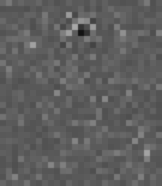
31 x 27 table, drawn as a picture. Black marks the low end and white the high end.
Grain: fine. Histogram: skewed, a long tail of high values. Stripes: none. Roughest part: top middle. Average level on the scale: 40%. Odd patch: rougher, in the top middle.
